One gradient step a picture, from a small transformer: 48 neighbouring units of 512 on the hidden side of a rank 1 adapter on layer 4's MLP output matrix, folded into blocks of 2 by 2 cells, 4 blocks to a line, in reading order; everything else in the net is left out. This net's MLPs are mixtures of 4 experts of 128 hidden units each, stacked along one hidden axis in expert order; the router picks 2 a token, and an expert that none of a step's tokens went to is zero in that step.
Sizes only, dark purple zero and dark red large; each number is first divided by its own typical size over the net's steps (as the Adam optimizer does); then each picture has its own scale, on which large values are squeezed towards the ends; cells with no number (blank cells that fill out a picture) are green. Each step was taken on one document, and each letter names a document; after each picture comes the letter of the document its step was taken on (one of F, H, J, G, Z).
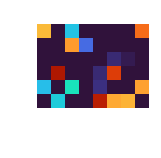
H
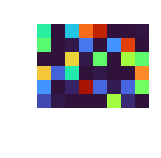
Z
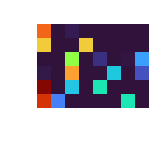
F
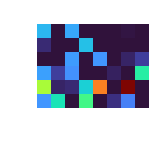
F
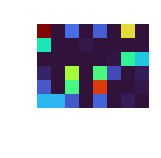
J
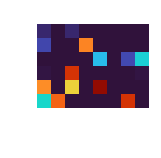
F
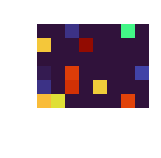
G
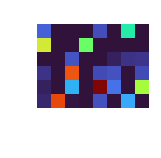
J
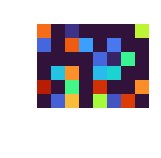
H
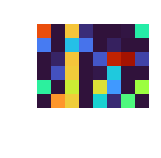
H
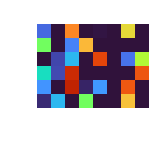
G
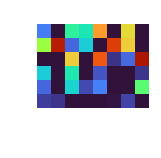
Z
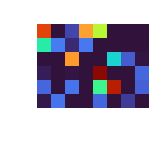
J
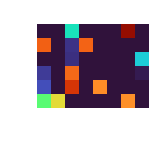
G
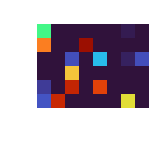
F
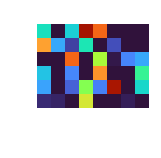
Z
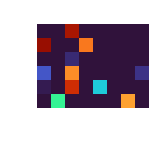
G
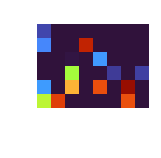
F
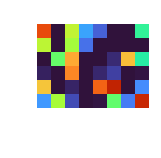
J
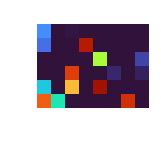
F
